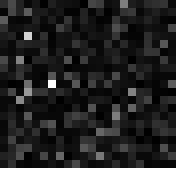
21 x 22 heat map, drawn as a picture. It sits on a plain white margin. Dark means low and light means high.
Histogram: skewed, a long tail of high values. Roughest part: middle left. Average level on the scale: 10%. Seam: none. Mirror symmetry: none.
